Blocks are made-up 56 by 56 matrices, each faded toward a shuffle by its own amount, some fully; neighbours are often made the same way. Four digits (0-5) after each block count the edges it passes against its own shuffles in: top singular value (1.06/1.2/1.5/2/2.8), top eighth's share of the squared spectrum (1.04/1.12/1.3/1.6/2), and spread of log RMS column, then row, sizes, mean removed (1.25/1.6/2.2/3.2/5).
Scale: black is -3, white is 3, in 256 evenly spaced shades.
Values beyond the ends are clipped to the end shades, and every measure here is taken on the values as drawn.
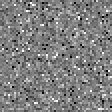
1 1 0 0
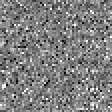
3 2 0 0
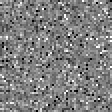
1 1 0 0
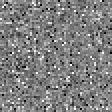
2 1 0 0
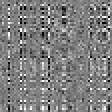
5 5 4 3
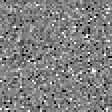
2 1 0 0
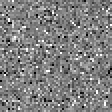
2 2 0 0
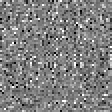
3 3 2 1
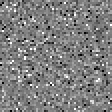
2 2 0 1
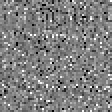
3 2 1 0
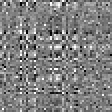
5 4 3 3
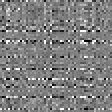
4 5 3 4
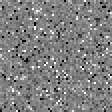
1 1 0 1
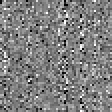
1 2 3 0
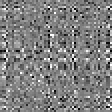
5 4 3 3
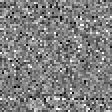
1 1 0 2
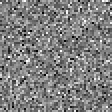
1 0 0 0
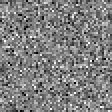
0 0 0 0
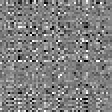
4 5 3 3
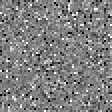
0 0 0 0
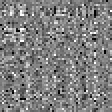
4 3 2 2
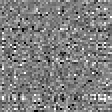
4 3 2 2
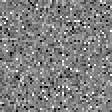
0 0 0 0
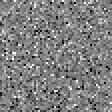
2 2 0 0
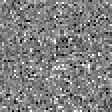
3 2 1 1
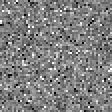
0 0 0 0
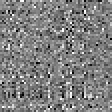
4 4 3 2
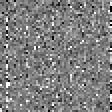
2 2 3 0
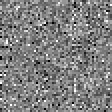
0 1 2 0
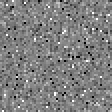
0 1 0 0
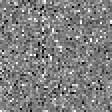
1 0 1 0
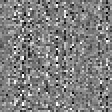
1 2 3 0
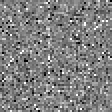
0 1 1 0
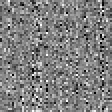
1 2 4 0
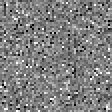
0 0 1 0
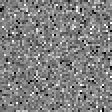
0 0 0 0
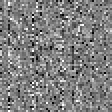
1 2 3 0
